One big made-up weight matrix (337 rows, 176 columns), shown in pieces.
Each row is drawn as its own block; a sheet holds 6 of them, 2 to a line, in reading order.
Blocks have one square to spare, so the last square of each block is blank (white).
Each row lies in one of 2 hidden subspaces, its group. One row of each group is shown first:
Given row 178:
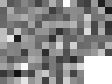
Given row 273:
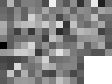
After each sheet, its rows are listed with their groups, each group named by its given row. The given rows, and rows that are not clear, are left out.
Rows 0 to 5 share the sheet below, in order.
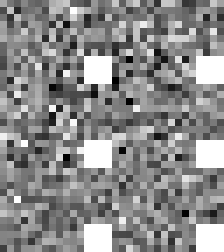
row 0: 273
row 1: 178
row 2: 273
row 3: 273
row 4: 178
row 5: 273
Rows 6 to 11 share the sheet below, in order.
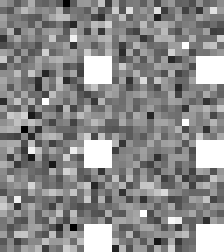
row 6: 178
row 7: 273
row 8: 273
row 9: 178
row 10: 178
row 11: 273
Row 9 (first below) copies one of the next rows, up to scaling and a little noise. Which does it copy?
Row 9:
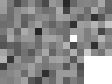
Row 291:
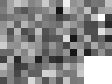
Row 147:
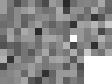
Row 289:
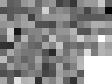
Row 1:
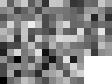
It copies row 147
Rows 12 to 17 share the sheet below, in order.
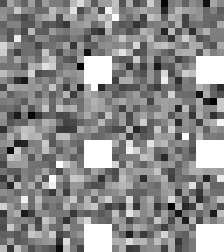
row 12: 178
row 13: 273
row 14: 273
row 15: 178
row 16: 273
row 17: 178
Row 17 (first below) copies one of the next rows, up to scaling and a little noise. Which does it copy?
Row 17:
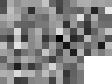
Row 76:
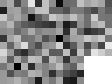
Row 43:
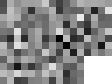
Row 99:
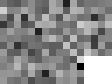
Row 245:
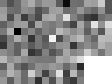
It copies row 43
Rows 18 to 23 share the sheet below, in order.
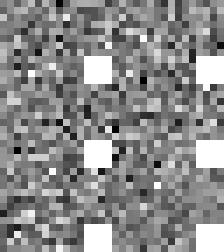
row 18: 178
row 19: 178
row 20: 178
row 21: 273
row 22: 273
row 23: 273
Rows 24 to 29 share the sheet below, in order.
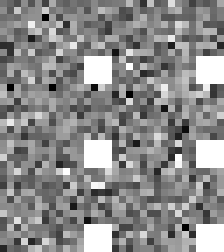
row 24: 273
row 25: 178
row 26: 273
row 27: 273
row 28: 178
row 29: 178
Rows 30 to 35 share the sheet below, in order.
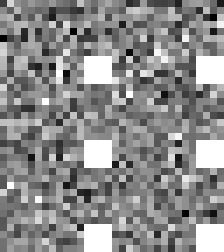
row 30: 273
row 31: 178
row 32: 273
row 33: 273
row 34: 178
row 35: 273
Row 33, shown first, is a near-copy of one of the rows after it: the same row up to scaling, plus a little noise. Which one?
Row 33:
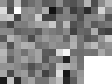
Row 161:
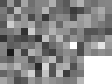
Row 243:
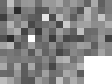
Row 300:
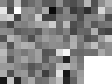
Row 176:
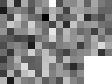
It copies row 300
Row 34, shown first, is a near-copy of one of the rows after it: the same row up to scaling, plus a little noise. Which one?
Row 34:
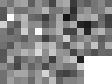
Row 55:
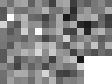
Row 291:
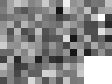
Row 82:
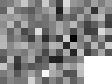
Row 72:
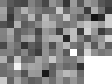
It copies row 55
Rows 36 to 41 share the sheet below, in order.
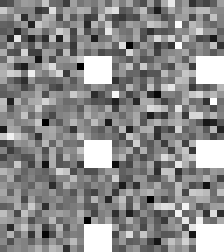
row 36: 178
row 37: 178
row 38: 273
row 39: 178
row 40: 273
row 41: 178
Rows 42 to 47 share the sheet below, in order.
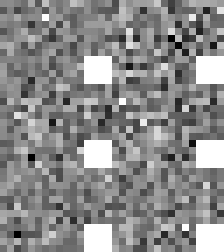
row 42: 273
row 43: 178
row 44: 178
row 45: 178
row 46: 178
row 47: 178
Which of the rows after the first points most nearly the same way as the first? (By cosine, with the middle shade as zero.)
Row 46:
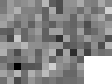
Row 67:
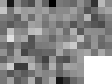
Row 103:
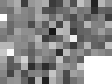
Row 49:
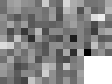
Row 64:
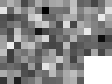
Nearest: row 49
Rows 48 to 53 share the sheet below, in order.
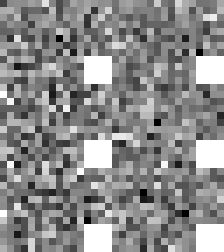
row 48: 178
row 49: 178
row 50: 273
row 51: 273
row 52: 178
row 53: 273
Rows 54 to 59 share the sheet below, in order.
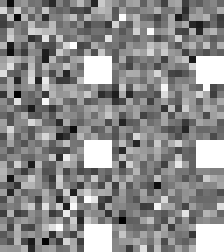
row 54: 273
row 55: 178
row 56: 273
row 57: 273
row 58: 178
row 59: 273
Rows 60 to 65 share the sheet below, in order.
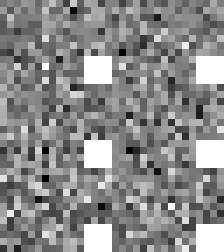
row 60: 273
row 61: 273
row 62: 273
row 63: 178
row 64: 178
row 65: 178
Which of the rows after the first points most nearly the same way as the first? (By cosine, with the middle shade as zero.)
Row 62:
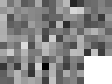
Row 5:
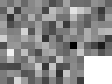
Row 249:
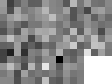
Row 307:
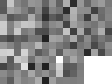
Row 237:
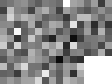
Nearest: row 5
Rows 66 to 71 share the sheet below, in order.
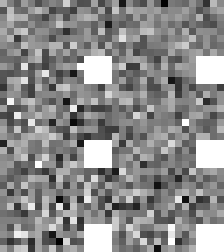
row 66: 178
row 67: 273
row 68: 178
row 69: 178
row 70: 178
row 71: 273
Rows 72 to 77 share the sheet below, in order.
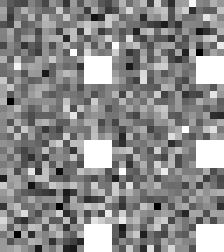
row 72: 178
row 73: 178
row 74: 178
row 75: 273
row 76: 178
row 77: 273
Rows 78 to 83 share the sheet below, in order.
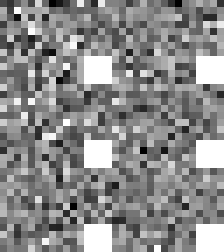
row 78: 273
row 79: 178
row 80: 273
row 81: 273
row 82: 178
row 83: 273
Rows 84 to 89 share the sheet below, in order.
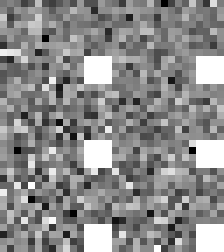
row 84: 273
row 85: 273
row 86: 178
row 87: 178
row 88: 273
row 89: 273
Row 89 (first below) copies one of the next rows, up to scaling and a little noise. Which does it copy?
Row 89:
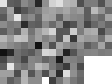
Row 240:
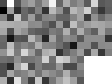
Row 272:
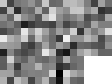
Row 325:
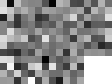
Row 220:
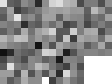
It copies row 220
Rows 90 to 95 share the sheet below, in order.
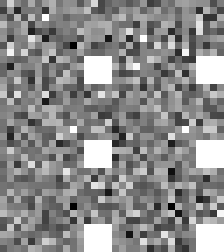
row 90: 273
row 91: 178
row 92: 273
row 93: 273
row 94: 178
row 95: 178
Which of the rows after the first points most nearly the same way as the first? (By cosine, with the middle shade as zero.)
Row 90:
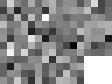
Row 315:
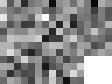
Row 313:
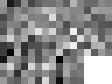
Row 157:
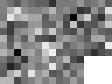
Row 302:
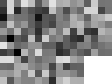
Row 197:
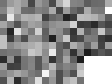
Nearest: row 302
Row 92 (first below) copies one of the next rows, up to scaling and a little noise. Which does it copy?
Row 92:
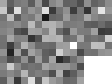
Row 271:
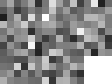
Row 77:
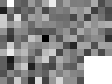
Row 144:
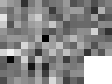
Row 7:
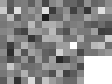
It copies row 7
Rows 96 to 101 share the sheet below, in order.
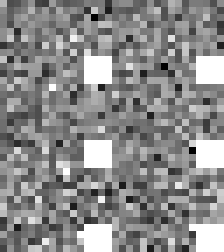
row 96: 178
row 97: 178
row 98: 273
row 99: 178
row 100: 178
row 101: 178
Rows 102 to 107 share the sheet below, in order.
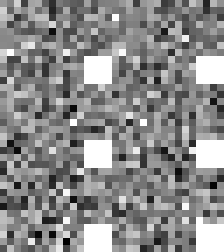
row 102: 273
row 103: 273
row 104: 178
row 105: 178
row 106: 273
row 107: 178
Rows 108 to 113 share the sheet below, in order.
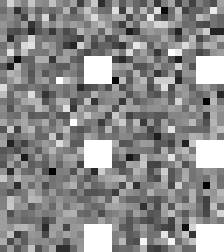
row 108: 273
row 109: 273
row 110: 178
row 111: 178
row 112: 273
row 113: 178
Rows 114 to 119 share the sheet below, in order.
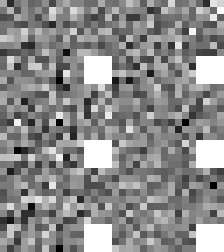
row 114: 273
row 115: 178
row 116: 178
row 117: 178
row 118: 273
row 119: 178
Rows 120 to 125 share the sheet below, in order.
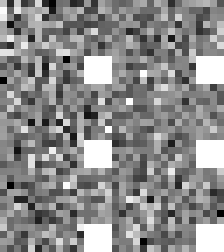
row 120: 273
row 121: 178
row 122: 178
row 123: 273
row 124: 178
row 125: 178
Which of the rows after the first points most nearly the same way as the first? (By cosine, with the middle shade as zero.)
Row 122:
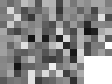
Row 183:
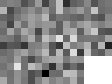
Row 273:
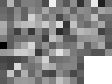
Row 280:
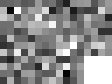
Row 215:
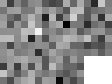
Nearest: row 215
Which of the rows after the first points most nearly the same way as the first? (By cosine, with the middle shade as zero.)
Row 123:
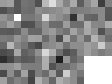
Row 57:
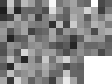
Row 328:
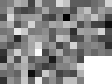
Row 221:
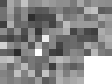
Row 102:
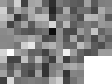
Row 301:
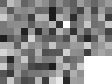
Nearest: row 57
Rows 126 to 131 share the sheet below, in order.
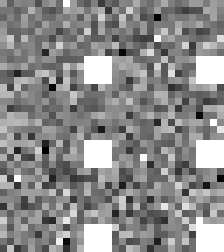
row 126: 178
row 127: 273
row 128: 273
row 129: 178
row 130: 273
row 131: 178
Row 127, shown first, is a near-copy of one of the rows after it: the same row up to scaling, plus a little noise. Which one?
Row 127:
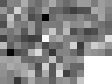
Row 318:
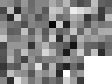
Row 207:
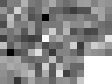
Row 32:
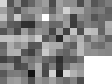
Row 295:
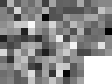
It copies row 207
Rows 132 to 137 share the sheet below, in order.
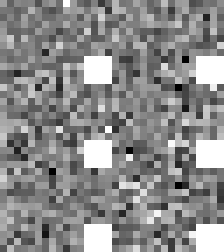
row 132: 178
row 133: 178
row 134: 178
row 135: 178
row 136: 273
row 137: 178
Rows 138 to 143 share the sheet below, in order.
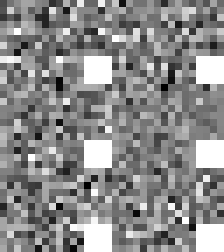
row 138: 273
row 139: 273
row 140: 178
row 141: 273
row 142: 178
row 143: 178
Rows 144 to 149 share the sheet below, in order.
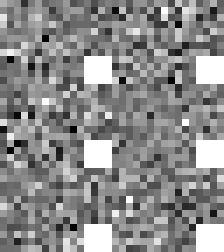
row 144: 273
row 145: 273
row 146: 273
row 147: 178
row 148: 178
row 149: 178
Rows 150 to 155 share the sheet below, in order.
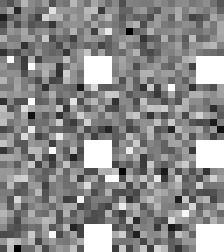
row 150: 273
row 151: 178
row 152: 273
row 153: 178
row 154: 178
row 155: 273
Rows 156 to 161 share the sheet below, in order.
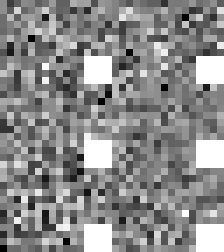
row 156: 273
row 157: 178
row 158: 178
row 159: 273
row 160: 178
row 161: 273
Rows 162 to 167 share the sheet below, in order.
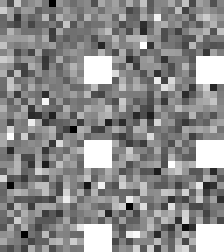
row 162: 273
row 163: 273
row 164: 273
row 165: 273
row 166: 178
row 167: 178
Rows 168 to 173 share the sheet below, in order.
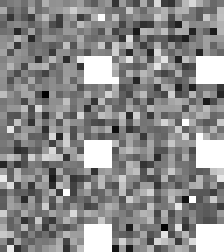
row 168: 178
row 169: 178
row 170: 178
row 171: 178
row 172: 273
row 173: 178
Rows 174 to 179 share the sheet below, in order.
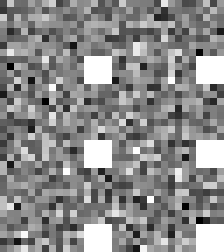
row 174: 273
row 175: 273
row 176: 273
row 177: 178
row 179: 178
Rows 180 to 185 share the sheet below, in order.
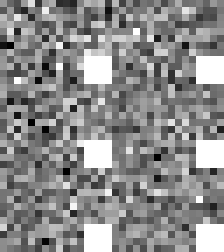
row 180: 178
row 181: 273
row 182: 178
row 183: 178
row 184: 178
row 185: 178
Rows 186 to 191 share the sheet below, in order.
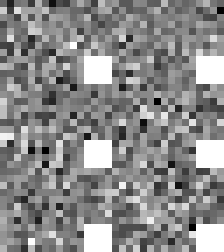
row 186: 273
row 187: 178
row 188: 273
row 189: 273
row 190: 178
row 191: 178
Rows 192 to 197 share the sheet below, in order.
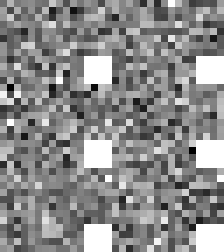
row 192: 273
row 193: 178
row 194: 273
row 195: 178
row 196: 178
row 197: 178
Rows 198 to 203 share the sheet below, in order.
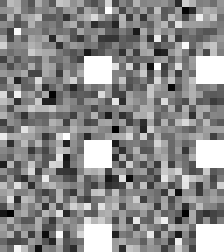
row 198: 178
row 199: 273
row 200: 273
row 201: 273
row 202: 178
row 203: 273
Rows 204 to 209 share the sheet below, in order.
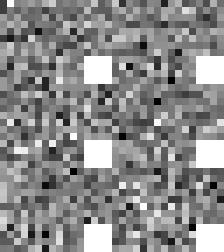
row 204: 273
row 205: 273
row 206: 178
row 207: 273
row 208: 273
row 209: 178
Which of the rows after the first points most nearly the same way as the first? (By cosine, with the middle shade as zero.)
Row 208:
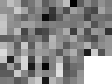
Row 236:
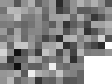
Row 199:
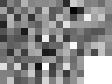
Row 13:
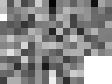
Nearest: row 13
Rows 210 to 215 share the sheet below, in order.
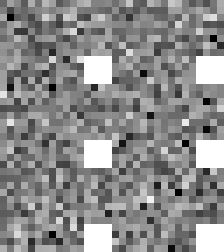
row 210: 178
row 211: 178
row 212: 273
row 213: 178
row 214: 178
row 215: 273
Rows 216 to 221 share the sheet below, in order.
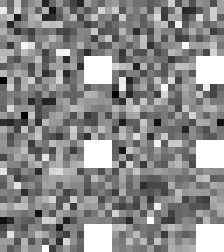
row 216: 273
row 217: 273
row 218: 273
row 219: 273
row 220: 273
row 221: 273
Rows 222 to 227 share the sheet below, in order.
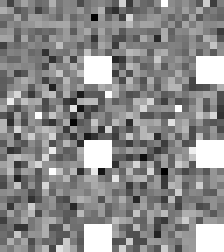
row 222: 178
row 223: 273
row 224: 178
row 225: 178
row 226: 273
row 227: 273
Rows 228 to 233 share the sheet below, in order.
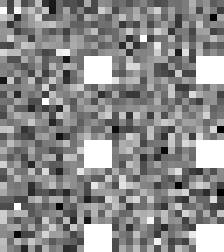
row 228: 273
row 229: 178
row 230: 273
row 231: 178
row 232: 178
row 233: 178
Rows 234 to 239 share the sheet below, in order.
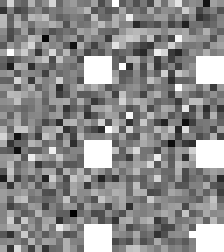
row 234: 273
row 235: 273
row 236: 178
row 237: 178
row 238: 273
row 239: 178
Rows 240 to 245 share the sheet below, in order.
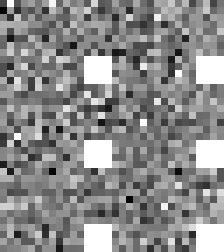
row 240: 273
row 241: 273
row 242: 178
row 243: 273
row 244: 273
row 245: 178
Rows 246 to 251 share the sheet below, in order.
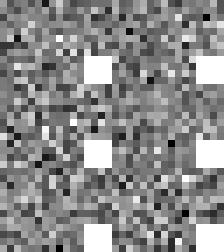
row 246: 178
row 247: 178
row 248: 178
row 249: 273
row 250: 273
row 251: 273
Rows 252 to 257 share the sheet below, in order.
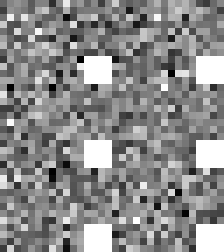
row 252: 178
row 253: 273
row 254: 273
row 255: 273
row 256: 273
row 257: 273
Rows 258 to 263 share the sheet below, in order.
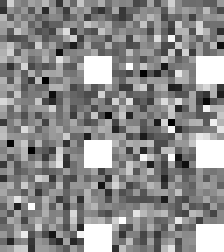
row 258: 273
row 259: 178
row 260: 273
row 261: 178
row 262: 178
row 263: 273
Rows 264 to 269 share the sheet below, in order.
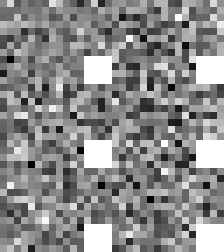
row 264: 273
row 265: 178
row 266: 178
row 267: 178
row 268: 178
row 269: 178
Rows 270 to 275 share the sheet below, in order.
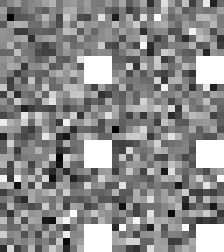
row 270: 178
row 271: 273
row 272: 273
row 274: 273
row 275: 178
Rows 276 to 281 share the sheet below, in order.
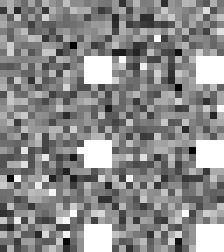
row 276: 273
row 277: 273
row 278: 178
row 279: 178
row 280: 273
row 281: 273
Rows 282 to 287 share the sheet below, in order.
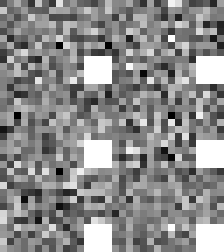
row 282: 178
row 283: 178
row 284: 178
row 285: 178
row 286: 178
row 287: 178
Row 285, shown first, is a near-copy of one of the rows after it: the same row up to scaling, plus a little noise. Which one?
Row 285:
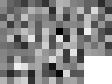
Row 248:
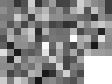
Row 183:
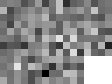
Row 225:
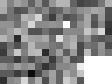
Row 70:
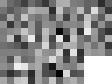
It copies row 70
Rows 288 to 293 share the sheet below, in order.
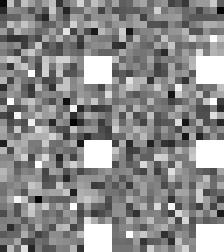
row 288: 273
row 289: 178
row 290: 178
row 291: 178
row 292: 178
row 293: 178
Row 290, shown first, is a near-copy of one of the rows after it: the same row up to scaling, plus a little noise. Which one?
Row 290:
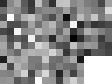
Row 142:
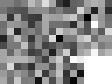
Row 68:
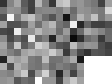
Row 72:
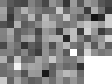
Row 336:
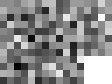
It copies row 68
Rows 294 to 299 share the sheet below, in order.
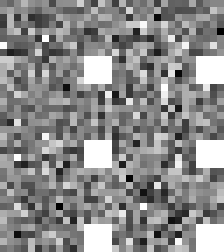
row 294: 273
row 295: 273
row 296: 178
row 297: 273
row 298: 178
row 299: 273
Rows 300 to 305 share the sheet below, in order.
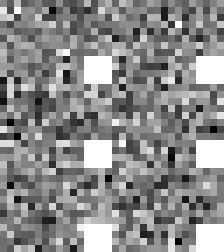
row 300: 273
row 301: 273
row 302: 273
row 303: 273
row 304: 178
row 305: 273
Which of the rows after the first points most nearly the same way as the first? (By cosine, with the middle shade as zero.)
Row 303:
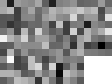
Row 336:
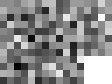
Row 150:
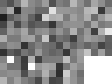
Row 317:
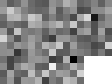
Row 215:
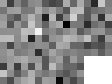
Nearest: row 150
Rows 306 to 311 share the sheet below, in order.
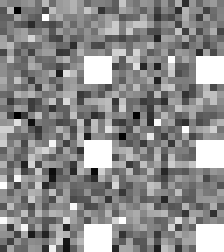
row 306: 273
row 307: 273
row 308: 178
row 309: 273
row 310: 273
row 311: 273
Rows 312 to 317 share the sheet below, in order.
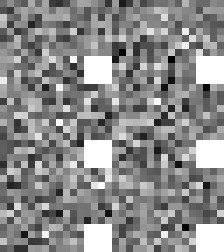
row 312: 178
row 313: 273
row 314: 178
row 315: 273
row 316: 178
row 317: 178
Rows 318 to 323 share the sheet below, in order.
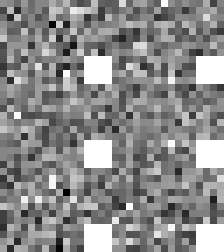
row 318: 273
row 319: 273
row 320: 178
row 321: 178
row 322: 273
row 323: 178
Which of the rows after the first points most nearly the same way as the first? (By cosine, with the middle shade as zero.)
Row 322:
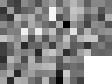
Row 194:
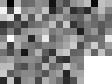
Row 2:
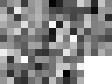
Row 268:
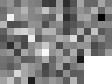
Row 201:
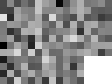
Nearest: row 201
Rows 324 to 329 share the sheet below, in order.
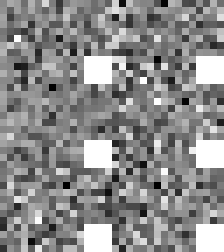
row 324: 178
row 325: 273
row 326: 273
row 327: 273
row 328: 178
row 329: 273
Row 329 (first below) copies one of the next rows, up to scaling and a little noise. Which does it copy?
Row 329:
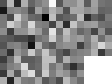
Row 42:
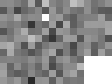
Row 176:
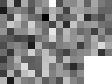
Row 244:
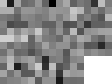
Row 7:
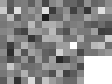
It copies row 176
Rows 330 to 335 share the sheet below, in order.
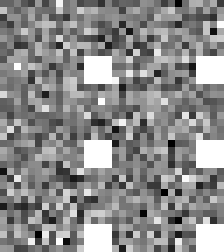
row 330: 178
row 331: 178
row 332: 178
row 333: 273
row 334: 273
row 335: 273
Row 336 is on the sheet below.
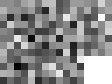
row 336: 178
